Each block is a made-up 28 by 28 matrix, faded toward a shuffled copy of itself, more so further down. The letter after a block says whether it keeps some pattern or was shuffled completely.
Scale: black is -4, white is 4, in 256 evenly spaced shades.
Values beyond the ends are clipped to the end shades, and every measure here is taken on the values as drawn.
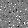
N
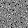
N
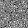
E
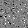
E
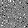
E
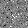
N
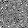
E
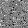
E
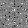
E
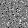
N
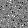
N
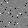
N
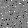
N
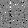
E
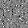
E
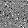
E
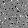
N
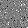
E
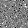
N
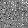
E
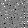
E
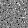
N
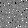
N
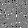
E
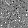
N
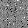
E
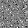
E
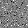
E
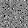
E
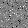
N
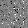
E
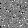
N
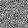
E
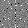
E
